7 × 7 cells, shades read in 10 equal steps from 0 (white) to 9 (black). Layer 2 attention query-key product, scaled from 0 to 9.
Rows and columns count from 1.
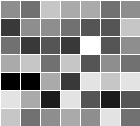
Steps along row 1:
up down up same up down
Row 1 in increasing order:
2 3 3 4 4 5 5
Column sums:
31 35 32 28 26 32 27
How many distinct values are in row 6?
4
